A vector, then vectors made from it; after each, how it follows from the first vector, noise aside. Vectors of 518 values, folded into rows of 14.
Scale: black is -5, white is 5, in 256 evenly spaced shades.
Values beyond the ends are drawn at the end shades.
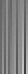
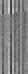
wrapped around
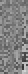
sign-scrambled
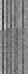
wrapped around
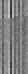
wrapped around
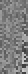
sign-scrambled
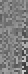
sign-scrambled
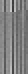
wrapped around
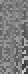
sign-scrambled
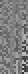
sign-scrambled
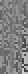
sign-scrambled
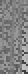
sign-scrambled
